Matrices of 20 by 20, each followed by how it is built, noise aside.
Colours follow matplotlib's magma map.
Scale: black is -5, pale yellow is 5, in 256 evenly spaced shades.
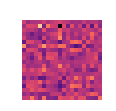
low rank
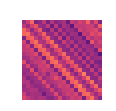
Toeplitz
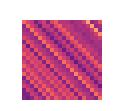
Toeplitz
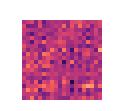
low rank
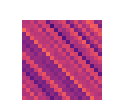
Toeplitz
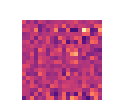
low rank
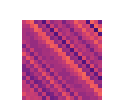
Toeplitz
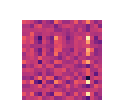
low rank
